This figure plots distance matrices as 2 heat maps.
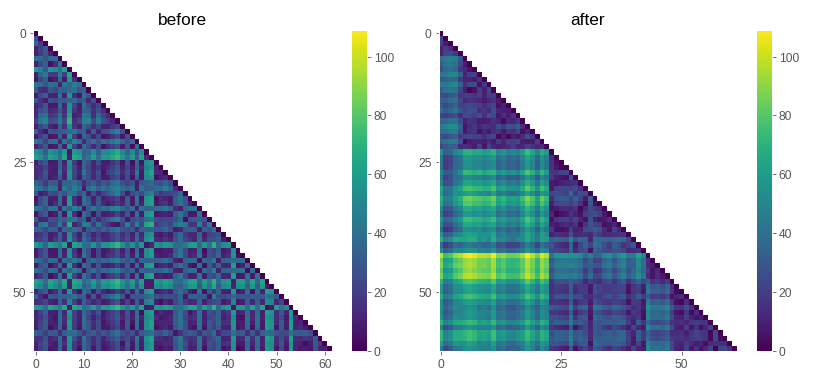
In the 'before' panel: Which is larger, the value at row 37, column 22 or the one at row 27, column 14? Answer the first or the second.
the first
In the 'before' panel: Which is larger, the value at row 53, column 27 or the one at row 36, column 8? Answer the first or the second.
the first
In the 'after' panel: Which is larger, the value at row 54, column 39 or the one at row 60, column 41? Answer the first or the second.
the second
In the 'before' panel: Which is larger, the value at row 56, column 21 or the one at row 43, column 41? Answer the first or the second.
the second
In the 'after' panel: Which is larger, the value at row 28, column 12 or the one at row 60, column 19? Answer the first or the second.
the second
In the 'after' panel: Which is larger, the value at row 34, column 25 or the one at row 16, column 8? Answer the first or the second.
the second
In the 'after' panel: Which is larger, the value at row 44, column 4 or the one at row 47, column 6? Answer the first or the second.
the second
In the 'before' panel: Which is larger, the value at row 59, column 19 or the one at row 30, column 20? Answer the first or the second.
the second
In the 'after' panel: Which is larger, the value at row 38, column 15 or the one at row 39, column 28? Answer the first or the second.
the first
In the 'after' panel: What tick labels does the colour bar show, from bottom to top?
0, 20, 40, 60, 80, 100
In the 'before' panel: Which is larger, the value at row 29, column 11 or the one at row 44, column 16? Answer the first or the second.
the second
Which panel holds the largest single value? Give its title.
after
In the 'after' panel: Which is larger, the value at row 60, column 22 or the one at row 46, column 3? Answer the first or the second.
the second
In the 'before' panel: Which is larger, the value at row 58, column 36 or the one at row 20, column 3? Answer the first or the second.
the first
